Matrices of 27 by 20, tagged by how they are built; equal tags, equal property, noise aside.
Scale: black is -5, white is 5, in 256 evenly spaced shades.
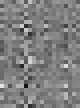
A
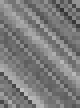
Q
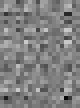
A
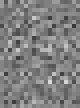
A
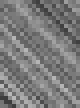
Q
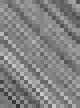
Q
